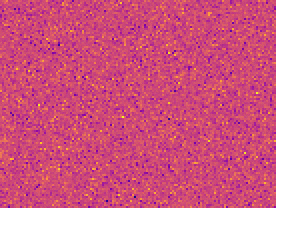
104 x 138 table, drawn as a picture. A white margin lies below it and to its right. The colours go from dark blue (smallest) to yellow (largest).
The distribution is heavy-tailed on both sides. There are no regular stripes. Neither half mirrors the other. On average the colour sits 50% of the way up the scale. No seam splits the table. The grain is fine, like static. No overall slope runs across the table.
